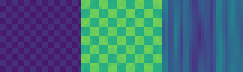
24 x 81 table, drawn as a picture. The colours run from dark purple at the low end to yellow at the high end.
It is made of 1 by 3 panels. Panel 1,1: very low, checkered, faint in contrast. Panel 1,2: high, checkered. Panel 1,3: low, streaked downward.
